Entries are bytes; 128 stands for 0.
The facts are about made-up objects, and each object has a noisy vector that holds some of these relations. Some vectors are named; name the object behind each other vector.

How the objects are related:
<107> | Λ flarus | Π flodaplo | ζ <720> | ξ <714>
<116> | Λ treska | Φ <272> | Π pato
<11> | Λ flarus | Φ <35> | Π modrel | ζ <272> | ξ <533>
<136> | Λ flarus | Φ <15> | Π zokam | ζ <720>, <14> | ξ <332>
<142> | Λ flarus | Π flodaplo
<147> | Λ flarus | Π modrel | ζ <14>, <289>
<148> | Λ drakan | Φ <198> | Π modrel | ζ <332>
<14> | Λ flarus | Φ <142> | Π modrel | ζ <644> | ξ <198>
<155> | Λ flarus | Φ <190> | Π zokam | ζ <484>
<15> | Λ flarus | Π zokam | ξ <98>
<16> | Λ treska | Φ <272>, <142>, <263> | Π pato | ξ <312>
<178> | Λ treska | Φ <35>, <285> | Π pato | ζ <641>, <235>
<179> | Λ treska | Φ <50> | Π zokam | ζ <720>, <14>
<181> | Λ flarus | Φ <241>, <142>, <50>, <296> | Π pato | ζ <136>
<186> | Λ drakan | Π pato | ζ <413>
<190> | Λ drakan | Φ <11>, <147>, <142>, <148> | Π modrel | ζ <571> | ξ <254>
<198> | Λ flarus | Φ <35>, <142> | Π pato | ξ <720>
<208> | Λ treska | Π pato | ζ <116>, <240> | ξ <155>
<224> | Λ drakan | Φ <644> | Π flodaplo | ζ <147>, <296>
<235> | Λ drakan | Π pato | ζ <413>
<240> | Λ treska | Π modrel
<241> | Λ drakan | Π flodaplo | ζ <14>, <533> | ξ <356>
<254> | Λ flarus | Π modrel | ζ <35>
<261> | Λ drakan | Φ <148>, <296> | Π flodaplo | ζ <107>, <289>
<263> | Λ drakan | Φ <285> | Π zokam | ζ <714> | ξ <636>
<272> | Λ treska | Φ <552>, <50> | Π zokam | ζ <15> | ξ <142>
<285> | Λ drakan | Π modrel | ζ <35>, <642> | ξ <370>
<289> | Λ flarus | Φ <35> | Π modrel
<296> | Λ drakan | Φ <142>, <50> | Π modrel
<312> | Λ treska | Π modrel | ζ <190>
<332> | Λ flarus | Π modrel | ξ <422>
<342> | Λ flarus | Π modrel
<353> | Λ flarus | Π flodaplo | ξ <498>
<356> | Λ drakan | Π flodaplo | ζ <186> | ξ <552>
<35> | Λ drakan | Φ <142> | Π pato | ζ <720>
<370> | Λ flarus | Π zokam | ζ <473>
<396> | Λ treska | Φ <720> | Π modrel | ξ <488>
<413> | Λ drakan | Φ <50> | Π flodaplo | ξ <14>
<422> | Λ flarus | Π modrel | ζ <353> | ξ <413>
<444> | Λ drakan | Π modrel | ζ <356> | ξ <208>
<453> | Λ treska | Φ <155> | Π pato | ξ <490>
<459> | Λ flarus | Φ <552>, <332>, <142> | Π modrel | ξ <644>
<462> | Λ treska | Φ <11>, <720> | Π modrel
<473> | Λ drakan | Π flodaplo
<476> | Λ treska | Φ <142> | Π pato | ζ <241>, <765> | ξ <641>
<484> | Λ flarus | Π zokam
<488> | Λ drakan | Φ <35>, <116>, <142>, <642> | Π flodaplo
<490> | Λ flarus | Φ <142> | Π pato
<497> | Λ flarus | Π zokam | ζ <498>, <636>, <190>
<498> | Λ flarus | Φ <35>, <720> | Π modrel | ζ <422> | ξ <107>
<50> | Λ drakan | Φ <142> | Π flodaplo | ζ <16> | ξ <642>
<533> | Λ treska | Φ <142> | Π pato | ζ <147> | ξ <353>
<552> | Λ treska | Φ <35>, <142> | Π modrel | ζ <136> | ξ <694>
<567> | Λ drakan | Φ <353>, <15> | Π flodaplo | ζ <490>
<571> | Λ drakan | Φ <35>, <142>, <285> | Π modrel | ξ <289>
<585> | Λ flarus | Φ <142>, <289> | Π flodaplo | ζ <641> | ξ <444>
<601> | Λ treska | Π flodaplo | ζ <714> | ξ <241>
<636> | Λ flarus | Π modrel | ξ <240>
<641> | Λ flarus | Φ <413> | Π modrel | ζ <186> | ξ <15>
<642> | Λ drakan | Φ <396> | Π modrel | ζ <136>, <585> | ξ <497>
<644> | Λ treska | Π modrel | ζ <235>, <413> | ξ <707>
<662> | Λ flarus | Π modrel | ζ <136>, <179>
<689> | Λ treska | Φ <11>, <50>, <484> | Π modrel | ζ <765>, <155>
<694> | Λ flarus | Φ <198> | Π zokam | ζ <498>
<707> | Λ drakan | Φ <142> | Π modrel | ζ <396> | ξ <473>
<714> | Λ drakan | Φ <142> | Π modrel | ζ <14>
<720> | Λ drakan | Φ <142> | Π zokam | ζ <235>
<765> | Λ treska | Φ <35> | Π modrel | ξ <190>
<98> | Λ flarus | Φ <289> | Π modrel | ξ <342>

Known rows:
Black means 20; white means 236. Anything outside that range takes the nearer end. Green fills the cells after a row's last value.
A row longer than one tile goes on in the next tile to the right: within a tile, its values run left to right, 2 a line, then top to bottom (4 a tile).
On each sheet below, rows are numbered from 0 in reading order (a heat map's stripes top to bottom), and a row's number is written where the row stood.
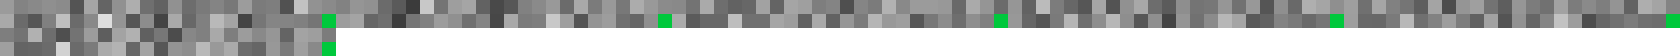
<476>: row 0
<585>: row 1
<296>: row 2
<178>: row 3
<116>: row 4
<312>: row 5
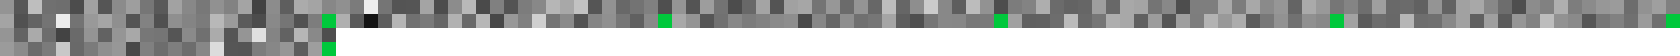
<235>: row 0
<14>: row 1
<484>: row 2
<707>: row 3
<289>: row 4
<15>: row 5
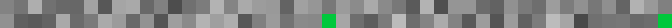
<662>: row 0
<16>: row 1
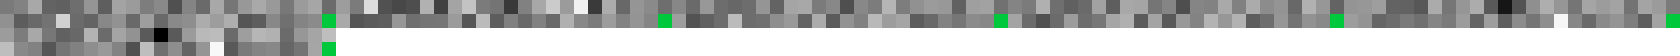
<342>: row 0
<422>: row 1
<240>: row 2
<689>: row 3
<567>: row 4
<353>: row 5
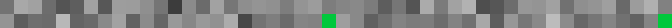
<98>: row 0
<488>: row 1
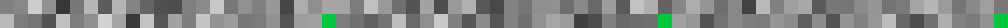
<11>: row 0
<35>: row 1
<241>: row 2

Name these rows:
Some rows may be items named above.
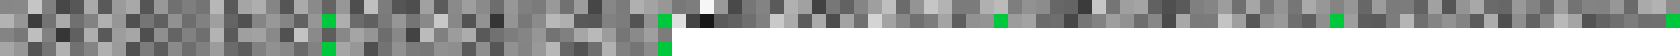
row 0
<263>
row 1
<186>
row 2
<714>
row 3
<585>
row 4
<490>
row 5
<272>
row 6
<241>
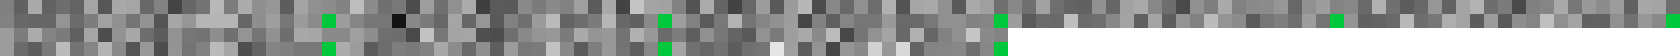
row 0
<642>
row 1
<224>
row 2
<497>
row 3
<289>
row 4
<254>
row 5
<208>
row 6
<50>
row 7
<641>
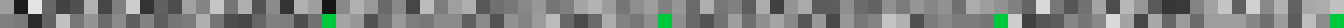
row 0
<720>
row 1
<241>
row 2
<181>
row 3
<498>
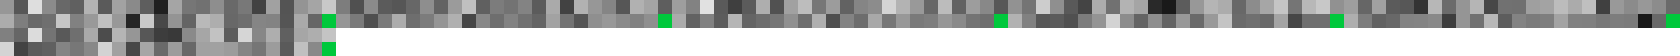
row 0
<533>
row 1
<694>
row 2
<332>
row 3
<107>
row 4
<413>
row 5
<498>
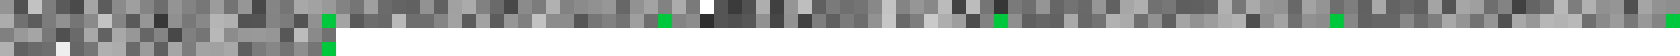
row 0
<186>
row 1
<289>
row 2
<136>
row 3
<552>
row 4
<642>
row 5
<571>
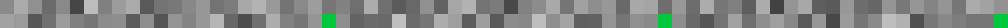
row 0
<241>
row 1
<254>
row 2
<181>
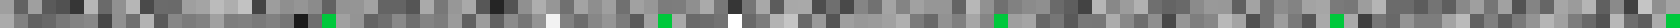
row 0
<413>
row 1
<567>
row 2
<190>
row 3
<356>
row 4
<644>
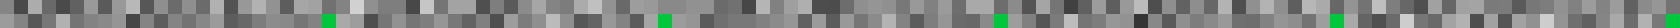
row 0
<370>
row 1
<601>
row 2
<261>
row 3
<155>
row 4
<147>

